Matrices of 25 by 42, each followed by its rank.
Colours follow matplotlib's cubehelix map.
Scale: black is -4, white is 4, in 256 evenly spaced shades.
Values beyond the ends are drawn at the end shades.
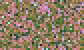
full rank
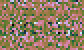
five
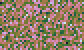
full rank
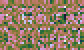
five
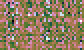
five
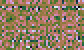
five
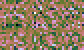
five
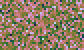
full rank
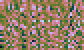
five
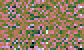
five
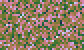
full rank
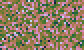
full rank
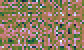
five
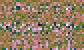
five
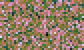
full rank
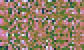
five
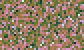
full rank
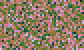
full rank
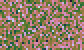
full rank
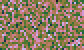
full rank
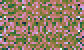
five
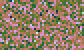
full rank
